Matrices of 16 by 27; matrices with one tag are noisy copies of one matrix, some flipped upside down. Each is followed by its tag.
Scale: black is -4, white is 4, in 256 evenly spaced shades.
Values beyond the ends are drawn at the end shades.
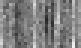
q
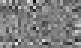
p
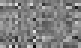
p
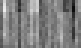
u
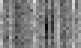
q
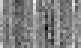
q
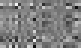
p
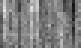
u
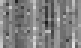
q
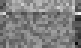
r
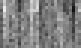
u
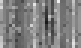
q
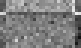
r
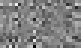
p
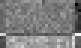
r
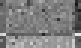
r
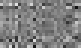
p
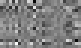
p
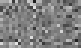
p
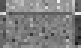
r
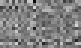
p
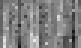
u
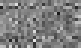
p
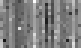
q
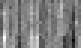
u
